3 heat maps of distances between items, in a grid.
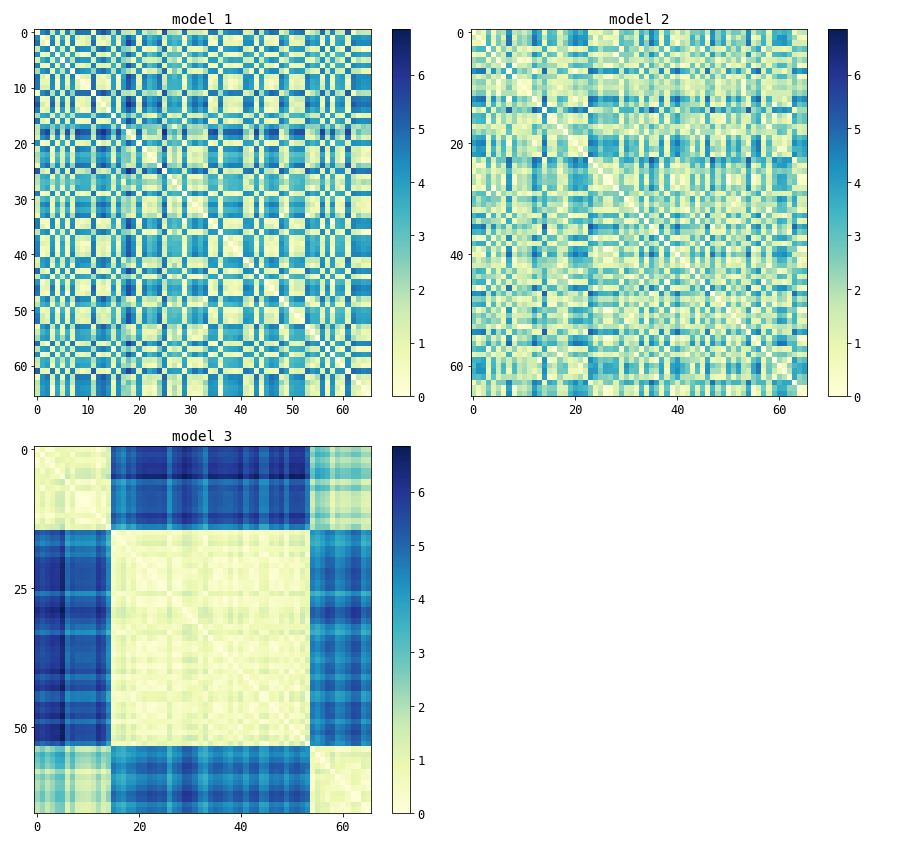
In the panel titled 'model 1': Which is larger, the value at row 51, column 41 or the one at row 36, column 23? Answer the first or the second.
the first
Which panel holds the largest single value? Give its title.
model 3
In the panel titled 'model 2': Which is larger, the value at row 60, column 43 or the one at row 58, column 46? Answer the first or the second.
the second
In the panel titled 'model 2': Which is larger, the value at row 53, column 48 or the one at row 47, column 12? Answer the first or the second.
the second
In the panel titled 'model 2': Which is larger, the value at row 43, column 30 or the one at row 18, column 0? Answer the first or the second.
the first
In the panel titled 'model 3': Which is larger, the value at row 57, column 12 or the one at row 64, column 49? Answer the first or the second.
the second
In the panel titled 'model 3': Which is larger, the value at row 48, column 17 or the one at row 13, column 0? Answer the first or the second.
the first
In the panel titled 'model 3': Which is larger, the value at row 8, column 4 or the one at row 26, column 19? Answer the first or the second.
the first
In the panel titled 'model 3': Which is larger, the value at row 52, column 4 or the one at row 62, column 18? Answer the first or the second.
the first
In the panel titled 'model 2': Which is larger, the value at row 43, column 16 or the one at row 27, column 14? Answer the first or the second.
the second
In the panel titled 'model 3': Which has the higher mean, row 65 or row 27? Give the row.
65
